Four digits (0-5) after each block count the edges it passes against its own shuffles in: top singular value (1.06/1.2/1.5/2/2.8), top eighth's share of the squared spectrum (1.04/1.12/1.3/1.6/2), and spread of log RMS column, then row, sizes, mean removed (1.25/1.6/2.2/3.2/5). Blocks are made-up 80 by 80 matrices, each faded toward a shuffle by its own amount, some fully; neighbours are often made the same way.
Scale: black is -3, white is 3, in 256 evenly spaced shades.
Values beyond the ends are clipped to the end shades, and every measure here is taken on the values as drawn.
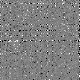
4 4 2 2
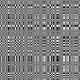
5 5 5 5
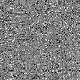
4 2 1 1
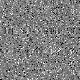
4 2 1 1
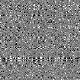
4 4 2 3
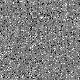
3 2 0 1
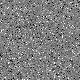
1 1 0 0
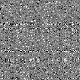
4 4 2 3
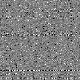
4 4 1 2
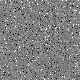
0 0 0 0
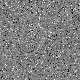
1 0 0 0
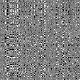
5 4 3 3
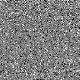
3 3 2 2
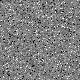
0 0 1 0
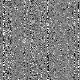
2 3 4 0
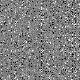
2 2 3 0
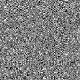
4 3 2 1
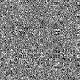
4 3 2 2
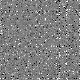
2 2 2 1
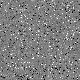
0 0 0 0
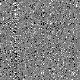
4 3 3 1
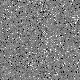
1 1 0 0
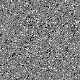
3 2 1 0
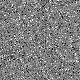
0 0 0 0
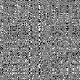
4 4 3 2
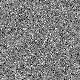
0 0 0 0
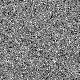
0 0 0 0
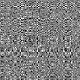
5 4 3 3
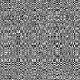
5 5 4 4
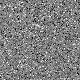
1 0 0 0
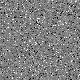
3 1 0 0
